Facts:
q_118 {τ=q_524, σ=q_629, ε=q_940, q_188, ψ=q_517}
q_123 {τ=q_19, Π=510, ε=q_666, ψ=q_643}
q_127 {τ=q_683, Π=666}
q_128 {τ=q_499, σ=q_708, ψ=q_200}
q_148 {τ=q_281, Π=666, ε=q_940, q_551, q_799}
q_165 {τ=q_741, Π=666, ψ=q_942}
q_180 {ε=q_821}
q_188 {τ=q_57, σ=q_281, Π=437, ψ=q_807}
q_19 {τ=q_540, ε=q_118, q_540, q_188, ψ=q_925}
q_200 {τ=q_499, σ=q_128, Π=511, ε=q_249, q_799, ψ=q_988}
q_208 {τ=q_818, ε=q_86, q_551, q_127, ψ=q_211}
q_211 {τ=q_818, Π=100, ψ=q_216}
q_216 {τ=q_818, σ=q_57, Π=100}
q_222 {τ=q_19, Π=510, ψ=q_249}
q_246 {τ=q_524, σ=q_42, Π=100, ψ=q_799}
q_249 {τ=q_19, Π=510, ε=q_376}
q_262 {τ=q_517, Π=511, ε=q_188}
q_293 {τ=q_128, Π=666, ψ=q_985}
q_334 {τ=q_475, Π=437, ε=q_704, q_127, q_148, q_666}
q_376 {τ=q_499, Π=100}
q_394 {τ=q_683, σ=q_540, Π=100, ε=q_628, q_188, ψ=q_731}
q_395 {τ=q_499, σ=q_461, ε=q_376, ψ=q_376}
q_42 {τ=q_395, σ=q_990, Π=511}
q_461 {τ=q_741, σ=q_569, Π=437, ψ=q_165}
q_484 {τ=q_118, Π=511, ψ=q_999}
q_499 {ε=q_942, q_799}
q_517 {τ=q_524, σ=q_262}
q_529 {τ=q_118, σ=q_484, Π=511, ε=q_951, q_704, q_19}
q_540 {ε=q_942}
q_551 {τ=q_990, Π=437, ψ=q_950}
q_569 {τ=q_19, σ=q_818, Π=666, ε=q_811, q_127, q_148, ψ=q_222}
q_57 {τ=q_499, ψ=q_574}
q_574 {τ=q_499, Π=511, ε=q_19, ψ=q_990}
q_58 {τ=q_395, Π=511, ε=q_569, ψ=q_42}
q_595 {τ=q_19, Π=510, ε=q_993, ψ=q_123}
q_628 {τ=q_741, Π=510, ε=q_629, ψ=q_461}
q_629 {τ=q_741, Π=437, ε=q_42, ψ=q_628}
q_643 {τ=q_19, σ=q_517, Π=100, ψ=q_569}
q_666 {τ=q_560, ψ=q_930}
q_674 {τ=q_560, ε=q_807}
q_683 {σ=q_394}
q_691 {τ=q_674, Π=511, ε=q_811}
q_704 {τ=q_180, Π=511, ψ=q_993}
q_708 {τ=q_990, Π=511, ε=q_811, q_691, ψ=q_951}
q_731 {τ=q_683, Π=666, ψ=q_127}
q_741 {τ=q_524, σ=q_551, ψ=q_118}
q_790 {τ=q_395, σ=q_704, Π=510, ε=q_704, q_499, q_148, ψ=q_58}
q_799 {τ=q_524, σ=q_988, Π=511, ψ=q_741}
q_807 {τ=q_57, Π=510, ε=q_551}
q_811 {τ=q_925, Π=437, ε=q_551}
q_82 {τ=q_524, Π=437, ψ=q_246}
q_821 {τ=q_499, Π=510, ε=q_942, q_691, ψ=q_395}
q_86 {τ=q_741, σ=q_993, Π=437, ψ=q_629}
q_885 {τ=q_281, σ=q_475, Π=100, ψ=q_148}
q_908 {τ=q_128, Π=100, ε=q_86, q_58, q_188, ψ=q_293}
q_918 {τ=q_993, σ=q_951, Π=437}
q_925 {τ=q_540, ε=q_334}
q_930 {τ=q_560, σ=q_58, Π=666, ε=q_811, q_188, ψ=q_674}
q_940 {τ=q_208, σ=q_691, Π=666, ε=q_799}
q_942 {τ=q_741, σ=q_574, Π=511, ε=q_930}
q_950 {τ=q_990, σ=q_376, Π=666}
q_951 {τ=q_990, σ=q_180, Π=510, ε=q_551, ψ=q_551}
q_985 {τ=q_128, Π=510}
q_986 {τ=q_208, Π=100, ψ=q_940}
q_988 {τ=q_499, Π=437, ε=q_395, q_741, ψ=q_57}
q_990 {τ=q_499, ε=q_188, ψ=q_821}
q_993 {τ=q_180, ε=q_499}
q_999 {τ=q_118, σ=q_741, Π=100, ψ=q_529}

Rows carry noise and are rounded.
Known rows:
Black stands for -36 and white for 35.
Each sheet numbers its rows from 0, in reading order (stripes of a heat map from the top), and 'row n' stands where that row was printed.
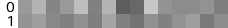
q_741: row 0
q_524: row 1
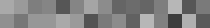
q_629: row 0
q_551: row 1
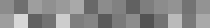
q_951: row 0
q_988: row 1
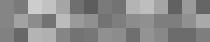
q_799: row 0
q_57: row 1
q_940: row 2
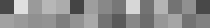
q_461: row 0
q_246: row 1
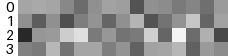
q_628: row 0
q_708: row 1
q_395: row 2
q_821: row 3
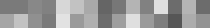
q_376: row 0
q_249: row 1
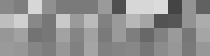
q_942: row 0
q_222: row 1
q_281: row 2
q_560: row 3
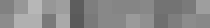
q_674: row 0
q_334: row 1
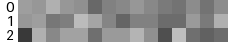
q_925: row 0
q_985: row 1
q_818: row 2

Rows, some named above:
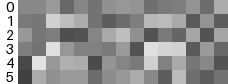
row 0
q_180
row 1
q_799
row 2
q_394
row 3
q_942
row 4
q_461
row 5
q_818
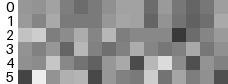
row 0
q_540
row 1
q_540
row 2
q_643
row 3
q_790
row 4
q_118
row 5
q_461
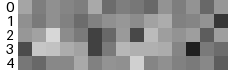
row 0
q_42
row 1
q_86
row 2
q_529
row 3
q_569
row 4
q_666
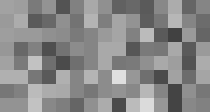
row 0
q_629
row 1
q_82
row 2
q_811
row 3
q_908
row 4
q_262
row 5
q_595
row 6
q_127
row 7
q_118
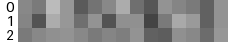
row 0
q_930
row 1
q_58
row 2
q_993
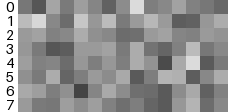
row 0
q_704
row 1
q_222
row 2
q_950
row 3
q_128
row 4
q_484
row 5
q_990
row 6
q_629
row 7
q_293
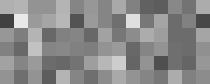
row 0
q_123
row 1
q_461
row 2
q_574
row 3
q_691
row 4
q_19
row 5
q_790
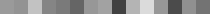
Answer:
q_118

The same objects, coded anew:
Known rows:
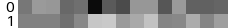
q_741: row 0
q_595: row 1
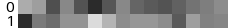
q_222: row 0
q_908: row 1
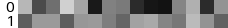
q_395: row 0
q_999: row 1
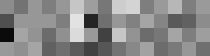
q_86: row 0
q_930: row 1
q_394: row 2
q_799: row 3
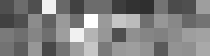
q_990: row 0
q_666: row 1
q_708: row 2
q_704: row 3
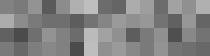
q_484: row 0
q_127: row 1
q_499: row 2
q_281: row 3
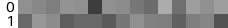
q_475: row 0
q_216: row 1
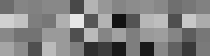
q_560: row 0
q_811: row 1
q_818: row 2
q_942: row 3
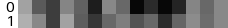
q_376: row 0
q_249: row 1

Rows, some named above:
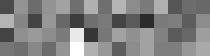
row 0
q_540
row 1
q_249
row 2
q_930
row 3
q_708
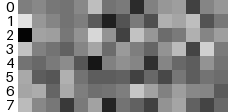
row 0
q_691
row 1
q_461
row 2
q_394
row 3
q_551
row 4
q_57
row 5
q_574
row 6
q_628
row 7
q_569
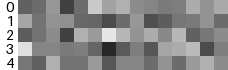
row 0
q_790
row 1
q_950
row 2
q_208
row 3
q_461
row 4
q_200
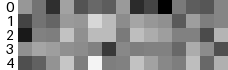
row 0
q_821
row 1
q_908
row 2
q_19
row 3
q_643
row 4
q_188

